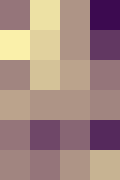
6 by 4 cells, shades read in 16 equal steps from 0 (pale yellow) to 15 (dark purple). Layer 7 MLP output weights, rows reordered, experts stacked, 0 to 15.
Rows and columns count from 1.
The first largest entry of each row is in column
4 4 4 4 4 2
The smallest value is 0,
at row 2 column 1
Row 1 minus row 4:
3 -5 0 8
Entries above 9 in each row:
1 1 0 0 2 0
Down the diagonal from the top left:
8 2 5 7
